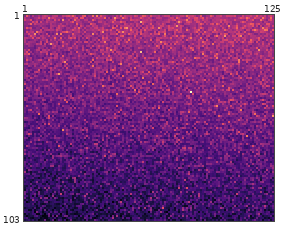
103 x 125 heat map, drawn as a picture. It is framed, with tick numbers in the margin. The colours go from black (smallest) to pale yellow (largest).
Average level on the scale: 30%. Grain: fine. Slope: up to the top. Stripes: none.
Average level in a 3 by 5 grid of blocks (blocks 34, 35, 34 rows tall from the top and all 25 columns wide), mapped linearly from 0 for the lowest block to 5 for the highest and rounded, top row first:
45555 / 22333 / 00011
